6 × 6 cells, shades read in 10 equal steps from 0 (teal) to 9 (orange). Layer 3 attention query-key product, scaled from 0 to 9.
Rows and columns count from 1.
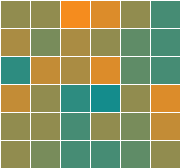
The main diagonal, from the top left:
5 4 6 0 4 5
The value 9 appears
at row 1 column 3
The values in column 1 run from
1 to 7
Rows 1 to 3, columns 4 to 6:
8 5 2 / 5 3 2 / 8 3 2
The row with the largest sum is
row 1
